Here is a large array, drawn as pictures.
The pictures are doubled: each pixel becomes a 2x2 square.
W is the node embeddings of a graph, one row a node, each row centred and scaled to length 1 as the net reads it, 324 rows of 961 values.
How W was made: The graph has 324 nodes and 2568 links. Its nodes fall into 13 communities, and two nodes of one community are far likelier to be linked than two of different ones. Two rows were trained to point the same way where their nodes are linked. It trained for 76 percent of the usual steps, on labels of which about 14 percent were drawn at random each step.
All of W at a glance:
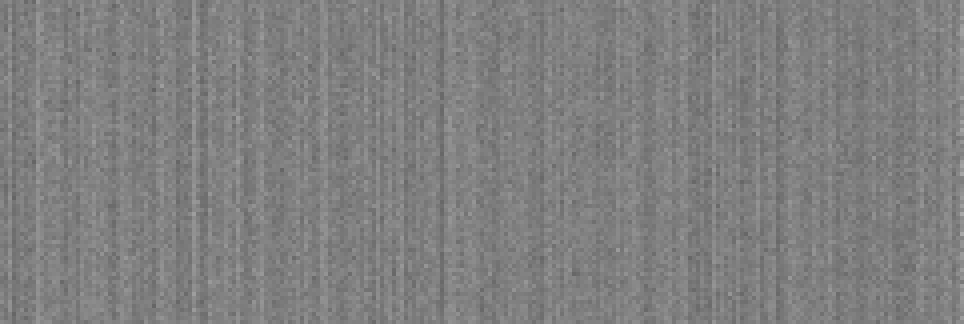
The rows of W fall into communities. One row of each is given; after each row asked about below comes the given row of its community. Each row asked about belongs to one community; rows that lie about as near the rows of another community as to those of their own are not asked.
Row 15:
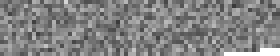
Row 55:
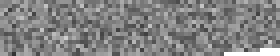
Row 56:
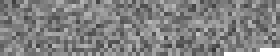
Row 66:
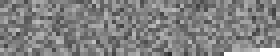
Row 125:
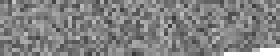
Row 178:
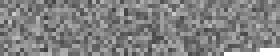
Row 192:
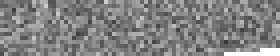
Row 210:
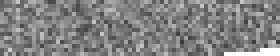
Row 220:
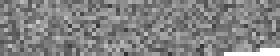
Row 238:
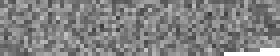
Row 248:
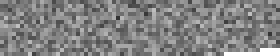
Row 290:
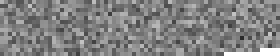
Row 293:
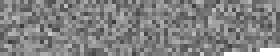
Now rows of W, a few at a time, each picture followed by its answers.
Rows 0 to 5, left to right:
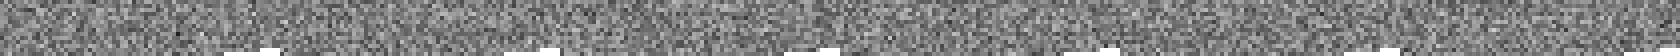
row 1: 15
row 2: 192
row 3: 238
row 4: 66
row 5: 192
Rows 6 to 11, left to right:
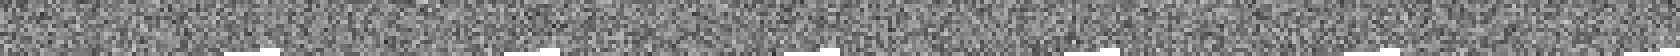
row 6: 290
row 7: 238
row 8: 66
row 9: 210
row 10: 210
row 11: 15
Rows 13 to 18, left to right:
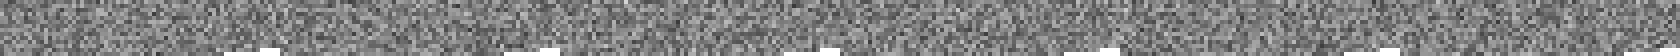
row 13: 290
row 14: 178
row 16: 238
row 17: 178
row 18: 55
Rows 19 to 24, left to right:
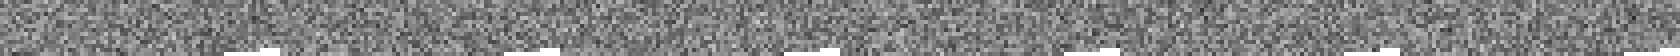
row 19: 238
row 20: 55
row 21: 125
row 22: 66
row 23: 56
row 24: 238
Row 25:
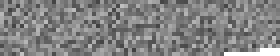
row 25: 125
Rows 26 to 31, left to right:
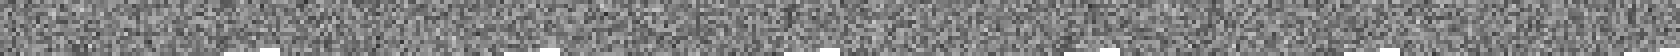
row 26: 220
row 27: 290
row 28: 66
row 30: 192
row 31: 125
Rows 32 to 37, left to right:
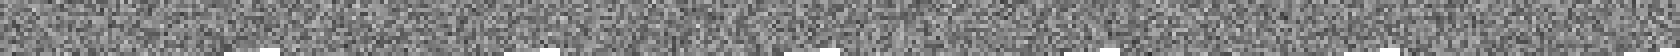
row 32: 293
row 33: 66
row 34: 55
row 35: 178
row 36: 220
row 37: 210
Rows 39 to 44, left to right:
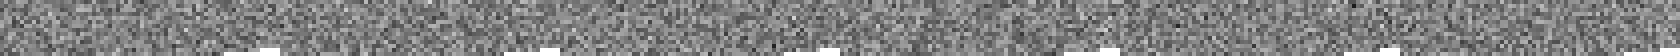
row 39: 293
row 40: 66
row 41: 293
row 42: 55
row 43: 220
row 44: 125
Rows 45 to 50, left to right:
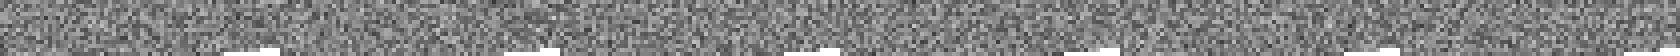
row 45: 293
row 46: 248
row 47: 210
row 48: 238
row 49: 192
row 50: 66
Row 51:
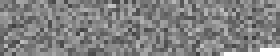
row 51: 293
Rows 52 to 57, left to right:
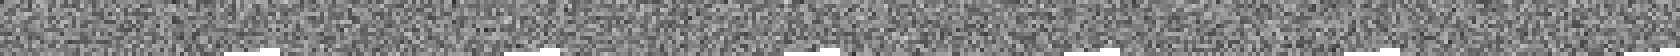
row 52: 55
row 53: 55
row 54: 15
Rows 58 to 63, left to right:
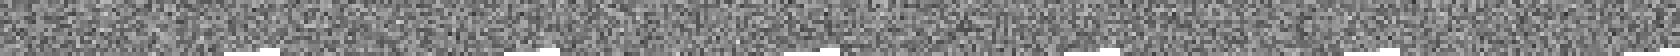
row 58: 56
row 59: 66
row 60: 220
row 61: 125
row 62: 56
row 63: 15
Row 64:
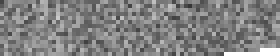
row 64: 192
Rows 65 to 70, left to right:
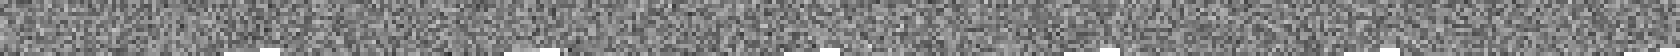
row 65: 248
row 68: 192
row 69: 66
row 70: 192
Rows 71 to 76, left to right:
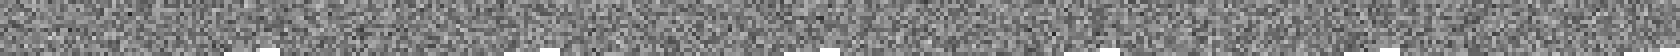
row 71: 66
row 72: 210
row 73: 66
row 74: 66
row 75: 238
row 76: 125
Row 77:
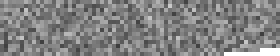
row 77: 125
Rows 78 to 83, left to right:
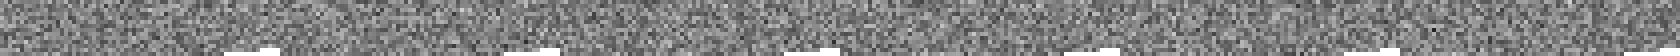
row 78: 55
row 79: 293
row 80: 290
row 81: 178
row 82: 248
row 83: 192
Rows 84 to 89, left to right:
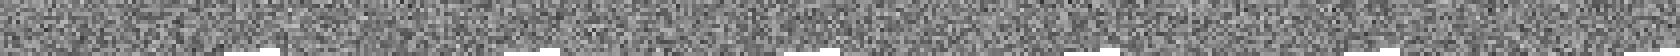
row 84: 55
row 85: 248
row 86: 248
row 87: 56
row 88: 220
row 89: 66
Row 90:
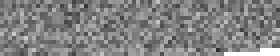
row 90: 125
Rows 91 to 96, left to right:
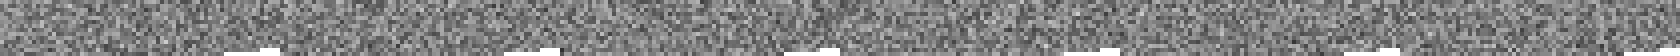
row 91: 248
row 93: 192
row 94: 56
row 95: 15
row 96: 56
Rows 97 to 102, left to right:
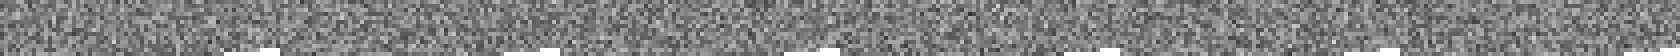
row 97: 210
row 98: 248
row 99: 66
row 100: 178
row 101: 178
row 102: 220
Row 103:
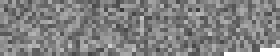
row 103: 290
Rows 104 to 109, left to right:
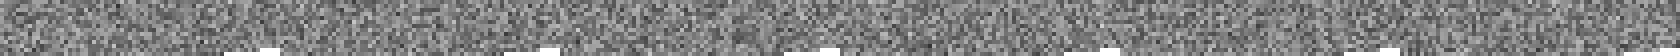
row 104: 178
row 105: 56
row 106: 55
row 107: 125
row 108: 56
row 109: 210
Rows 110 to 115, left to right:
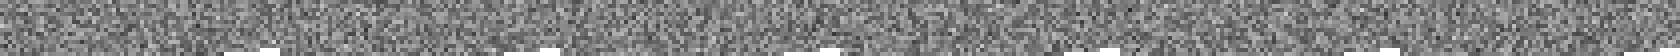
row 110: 178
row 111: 210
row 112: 15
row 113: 55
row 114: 56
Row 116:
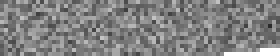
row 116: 220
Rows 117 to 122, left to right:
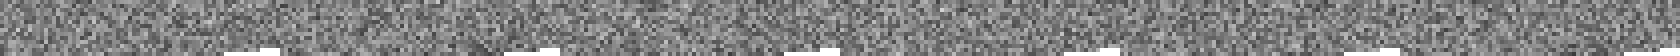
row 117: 293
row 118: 55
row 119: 290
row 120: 220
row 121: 66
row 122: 178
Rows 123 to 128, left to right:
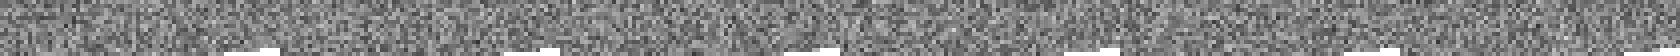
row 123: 178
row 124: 248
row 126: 248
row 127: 220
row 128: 125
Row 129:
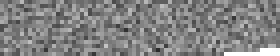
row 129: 66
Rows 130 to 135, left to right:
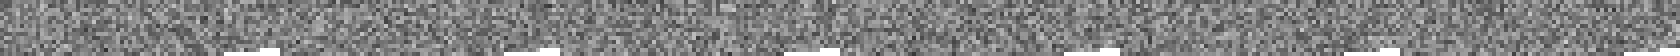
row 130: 210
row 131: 238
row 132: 192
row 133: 66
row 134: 238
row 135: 192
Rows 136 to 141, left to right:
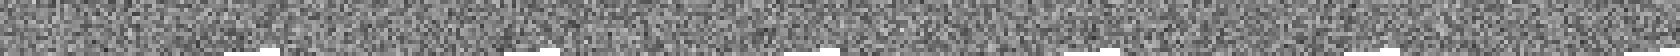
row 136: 192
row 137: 210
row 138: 15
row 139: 248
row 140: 55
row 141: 125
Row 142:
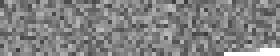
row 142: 192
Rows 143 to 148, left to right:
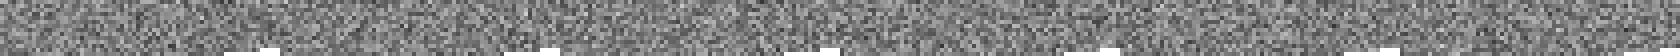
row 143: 238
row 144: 290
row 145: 56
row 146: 66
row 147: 220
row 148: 248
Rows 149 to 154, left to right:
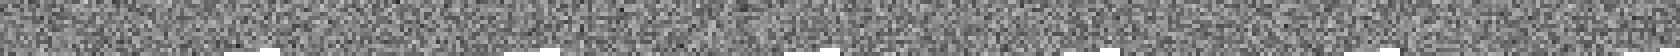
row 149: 210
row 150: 220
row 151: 56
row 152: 15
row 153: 210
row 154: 248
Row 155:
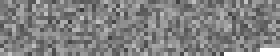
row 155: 56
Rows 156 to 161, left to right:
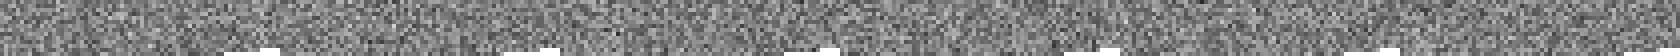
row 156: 290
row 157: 293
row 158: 192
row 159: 66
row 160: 15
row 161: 293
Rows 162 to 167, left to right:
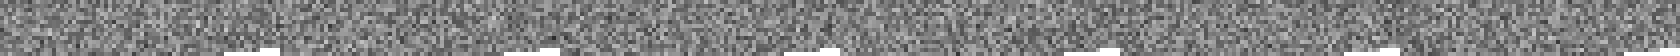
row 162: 290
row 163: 293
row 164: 178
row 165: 15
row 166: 220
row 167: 220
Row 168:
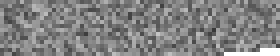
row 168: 192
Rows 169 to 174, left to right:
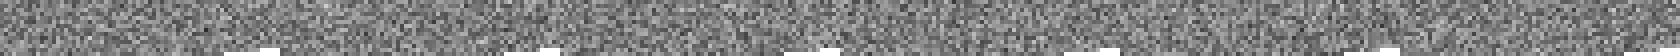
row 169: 56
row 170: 66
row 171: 238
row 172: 15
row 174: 238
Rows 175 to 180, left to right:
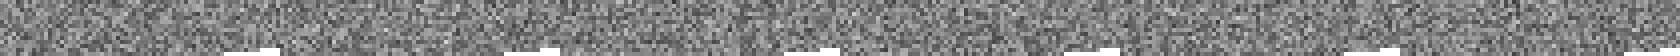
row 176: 290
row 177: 56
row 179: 220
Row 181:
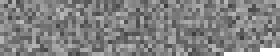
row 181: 290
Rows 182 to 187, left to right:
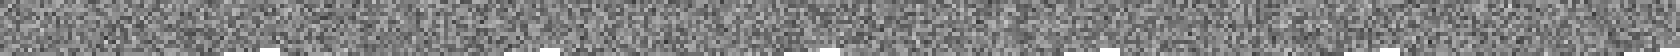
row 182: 56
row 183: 178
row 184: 238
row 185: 56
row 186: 55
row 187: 210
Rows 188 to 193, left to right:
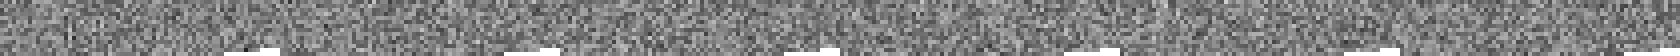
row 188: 125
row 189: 238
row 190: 56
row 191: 210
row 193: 192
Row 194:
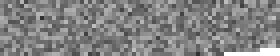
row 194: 66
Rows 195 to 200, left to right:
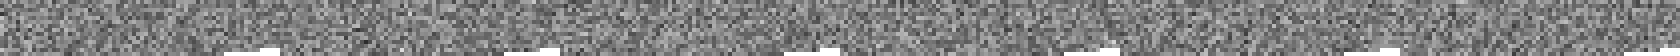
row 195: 55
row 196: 192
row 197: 290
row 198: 178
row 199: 238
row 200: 15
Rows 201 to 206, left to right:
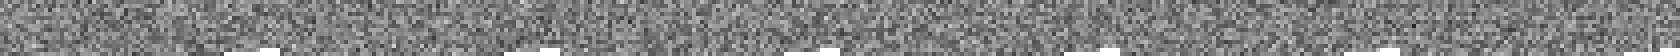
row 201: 55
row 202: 192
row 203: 15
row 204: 66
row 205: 248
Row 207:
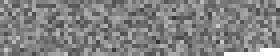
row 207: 238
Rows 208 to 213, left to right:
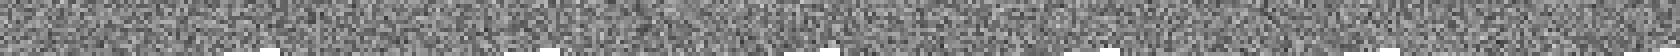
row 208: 66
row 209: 56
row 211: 210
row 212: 210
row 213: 192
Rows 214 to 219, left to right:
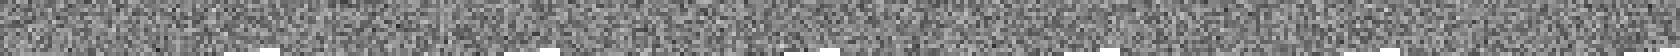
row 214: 293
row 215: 192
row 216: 238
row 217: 290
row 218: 248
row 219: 238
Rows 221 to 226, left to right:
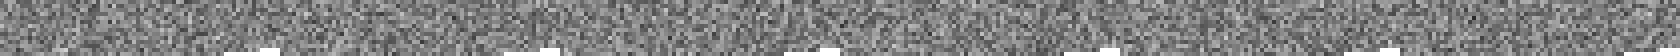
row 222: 248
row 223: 192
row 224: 178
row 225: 55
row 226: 15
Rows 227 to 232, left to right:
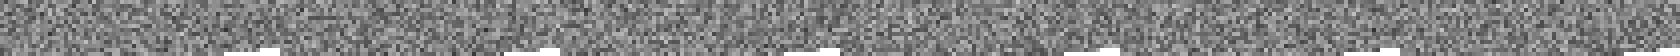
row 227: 220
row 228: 55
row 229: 15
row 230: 220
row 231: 56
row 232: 56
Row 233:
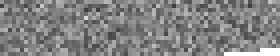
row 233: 125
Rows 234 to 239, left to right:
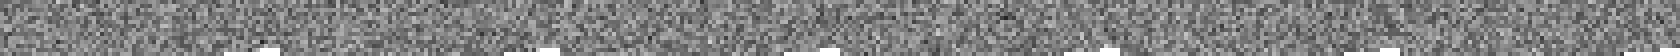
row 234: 55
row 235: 178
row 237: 178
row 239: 290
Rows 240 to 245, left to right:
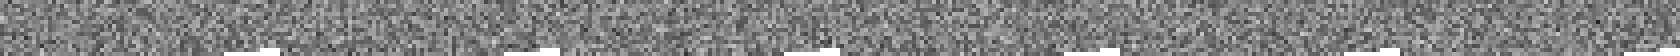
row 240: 210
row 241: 125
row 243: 290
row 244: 178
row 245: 192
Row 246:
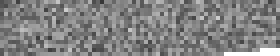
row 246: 210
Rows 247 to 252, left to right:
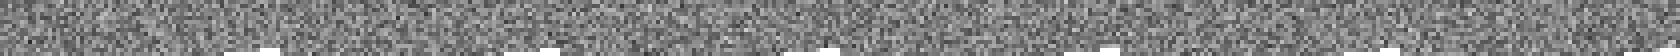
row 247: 56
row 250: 220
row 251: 248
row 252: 192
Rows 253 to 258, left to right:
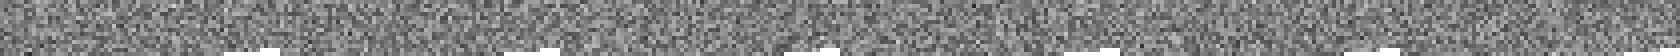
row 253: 210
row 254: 15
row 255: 55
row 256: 248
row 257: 66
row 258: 125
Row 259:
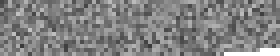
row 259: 56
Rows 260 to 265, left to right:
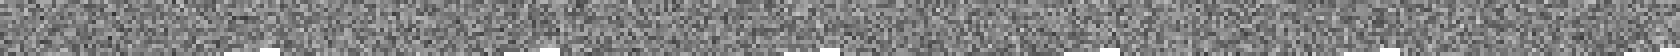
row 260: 66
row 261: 238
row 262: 290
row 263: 293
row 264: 248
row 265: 55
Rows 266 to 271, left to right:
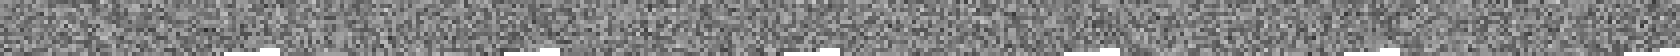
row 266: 178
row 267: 238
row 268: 210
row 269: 293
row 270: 238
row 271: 55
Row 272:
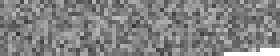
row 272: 293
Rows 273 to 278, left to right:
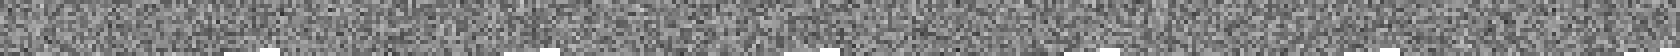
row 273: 238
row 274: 248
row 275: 248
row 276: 210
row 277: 15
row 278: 56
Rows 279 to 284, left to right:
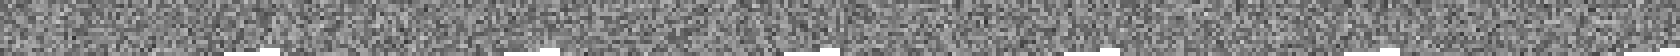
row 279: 192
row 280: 238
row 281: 56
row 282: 290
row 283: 220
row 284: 248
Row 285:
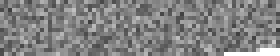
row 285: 210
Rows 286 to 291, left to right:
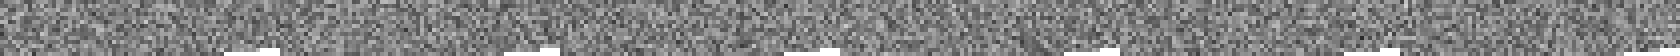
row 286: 66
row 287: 220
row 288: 290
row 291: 125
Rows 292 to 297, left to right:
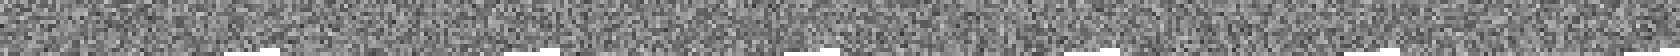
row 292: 55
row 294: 238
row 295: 178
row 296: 15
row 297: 56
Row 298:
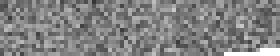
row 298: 192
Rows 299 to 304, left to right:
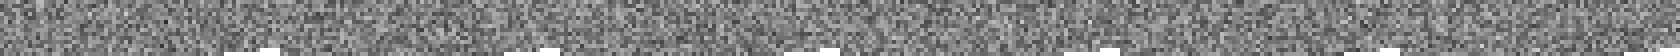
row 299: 210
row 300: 178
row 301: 178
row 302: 248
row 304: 238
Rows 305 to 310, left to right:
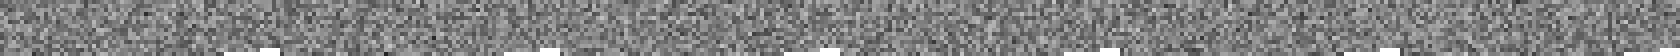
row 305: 290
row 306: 290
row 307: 238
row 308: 15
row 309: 290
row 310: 238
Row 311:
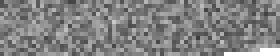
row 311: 238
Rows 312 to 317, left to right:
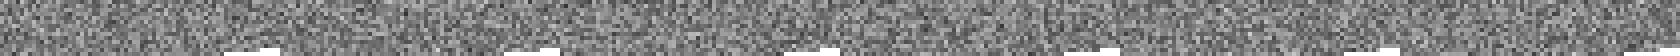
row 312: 125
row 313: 178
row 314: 192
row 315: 56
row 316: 56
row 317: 238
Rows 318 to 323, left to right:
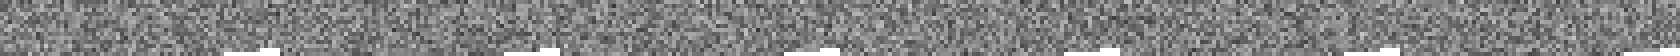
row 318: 248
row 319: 290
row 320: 192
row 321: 125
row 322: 56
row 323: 293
